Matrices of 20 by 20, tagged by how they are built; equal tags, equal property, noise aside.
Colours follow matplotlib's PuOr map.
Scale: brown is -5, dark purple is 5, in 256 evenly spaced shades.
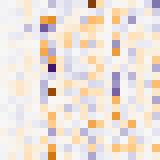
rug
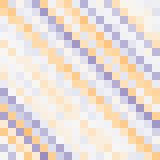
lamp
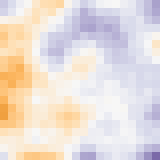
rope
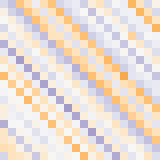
lamp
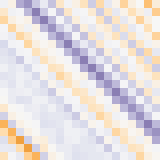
lamp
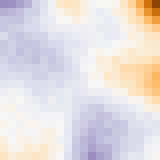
rope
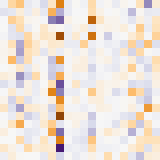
rug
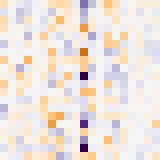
rug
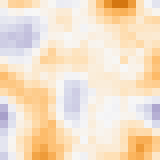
rope
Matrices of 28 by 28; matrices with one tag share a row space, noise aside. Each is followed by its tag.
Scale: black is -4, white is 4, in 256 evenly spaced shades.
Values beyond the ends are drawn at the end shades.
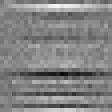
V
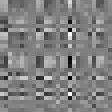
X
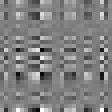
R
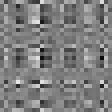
R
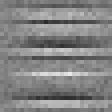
V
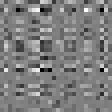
R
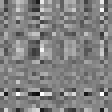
R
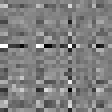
X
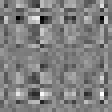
R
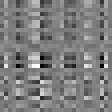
R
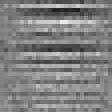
V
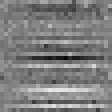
V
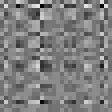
R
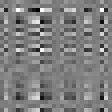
R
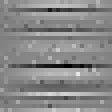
V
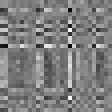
X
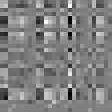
X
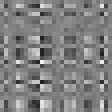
R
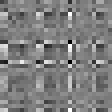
X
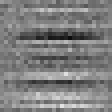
V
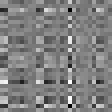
X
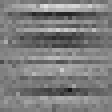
V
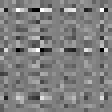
R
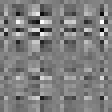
R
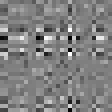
X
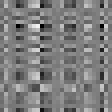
R
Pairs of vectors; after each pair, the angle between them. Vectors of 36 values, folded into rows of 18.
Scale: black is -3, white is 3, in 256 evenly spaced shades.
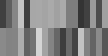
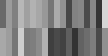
partly aligned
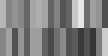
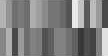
nearly parallel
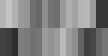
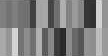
partly opposed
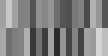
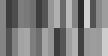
orthogonal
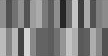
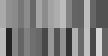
orthogonal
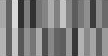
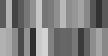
orthogonal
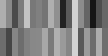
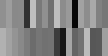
partly opposed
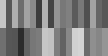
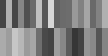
nearly opposite
